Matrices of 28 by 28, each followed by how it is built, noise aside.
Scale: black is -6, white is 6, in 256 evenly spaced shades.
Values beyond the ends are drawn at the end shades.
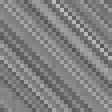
Toeplitz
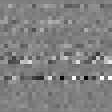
uneven rows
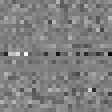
uneven rows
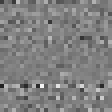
uneven rows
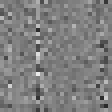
uneven columns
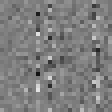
uneven columns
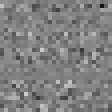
uneven rows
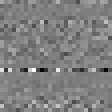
uneven rows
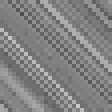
Toeplitz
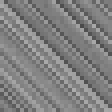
Toeplitz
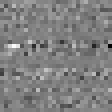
uneven rows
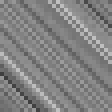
Toeplitz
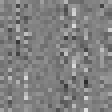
uneven columns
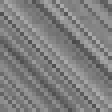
Toeplitz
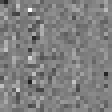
uneven columns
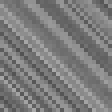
Toeplitz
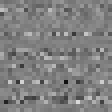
uneven rows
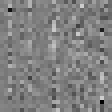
uneven columns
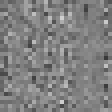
uneven columns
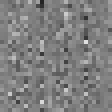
uneven columns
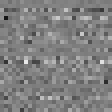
uneven rows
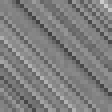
Toeplitz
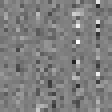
uneven columns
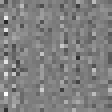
uneven columns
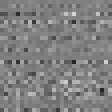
uneven rows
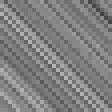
Toeplitz
